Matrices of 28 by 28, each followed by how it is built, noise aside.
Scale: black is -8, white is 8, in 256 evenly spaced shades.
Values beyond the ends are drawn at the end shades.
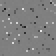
sparse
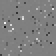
sparse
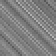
Toeplitz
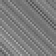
Toeplitz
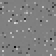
sparse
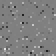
sparse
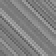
Toeplitz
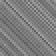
Toeplitz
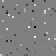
sparse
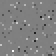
sparse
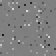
sparse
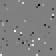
sparse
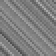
Toeplitz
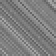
Toeplitz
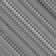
Toeplitz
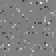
sparse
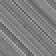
Toeplitz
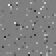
sparse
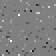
sparse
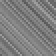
Toeplitz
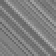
Toeplitz
